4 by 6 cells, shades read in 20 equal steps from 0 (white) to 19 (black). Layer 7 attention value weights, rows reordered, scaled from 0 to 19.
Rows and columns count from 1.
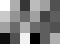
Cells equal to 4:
1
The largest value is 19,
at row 4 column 4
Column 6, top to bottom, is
13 12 13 6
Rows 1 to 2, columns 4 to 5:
5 7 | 7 14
